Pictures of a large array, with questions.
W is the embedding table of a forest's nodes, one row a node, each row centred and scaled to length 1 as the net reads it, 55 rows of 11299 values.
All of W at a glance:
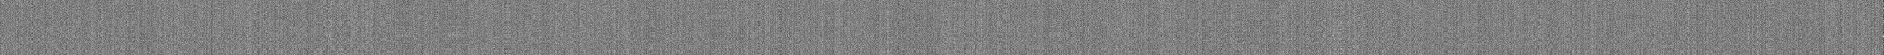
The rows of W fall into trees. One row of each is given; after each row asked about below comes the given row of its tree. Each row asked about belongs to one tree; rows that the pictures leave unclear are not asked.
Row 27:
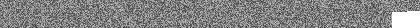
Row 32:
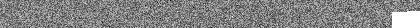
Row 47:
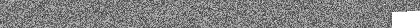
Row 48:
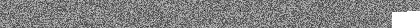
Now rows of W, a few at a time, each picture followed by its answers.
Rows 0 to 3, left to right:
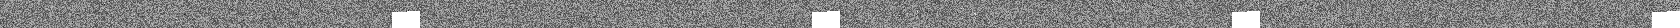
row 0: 47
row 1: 48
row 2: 47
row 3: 48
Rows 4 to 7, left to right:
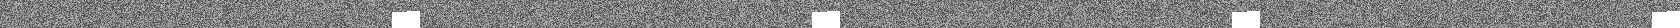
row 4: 48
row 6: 27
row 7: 48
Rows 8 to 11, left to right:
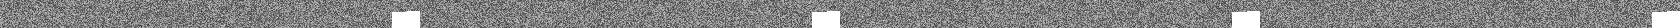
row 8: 32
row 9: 27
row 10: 47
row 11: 27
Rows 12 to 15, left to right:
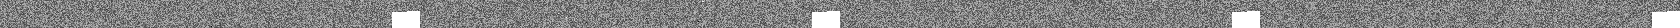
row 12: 27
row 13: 48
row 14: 27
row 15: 47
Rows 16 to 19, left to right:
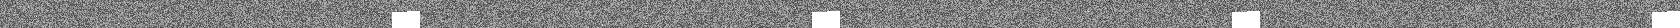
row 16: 27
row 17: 47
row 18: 47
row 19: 27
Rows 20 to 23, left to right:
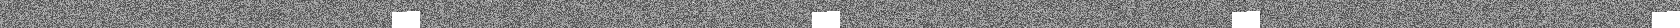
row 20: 32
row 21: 48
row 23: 48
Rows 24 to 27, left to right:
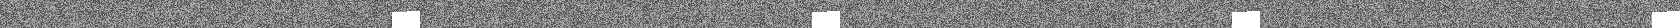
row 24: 47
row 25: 48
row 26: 32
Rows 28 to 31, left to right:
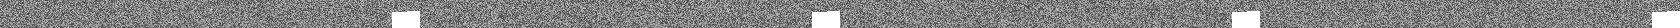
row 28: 27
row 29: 48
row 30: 27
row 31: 27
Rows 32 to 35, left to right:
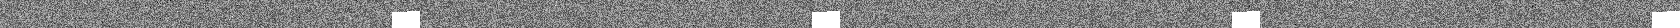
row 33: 48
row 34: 32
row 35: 32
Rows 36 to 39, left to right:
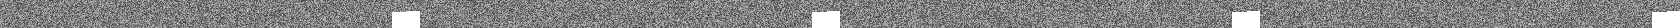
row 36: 32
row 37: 27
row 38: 48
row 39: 48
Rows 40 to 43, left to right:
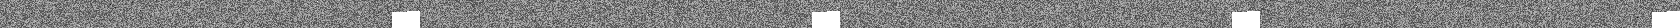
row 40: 47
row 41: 27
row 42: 27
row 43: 48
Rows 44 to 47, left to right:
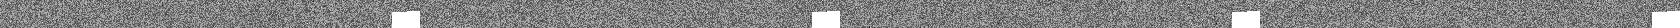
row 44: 32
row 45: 47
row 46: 48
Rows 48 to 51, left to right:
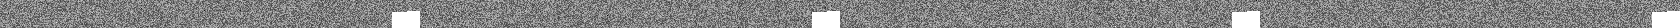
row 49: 48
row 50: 27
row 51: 27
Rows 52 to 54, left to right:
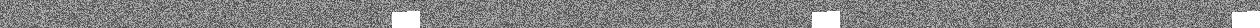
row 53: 48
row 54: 27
